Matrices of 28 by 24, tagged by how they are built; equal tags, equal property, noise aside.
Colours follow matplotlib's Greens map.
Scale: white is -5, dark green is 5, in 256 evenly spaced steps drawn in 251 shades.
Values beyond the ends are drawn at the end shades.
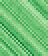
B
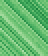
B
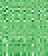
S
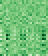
S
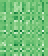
S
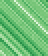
B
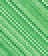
B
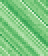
B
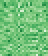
S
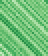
B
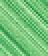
B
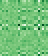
S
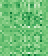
S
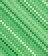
B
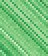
B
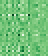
S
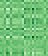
S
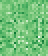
S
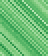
B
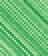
B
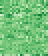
S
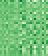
S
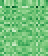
S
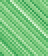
B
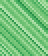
B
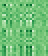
S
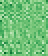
S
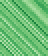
B
